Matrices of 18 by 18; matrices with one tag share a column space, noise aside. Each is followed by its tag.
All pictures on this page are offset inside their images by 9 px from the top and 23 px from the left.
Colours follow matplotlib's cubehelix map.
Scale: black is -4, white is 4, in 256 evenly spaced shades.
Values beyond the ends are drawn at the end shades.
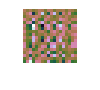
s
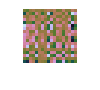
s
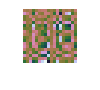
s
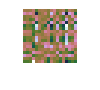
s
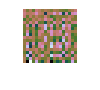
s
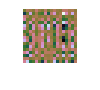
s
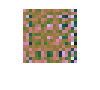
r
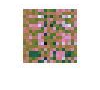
r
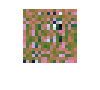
s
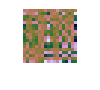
s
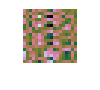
r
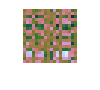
r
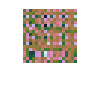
r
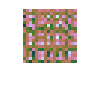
r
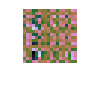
r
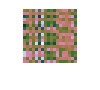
r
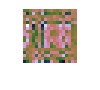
s
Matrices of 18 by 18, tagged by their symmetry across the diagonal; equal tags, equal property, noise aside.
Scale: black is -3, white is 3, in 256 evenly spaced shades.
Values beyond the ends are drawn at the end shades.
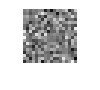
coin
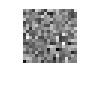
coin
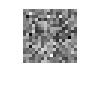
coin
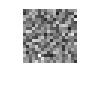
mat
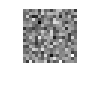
mat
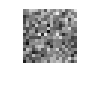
coin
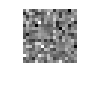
coin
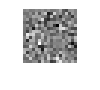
coin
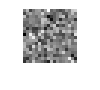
coin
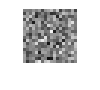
mat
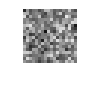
mat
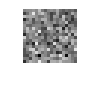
mat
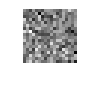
mat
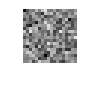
mat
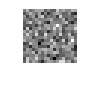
coin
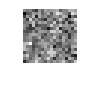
mat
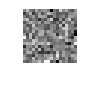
coin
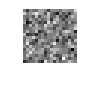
coin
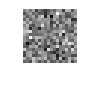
coin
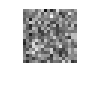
mat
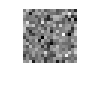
mat
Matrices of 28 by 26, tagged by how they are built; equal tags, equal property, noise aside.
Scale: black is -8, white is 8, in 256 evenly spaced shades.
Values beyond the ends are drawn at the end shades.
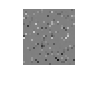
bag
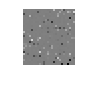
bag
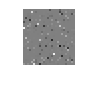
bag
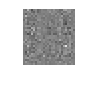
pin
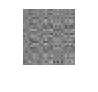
pin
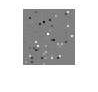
bag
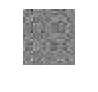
pin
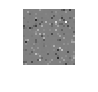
bag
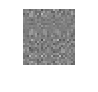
pin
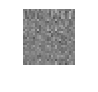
pin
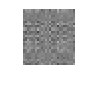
pin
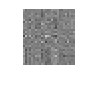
pin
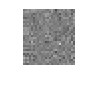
pin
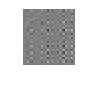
pin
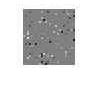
bag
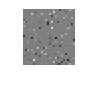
bag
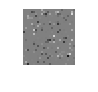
bag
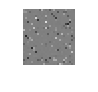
bag
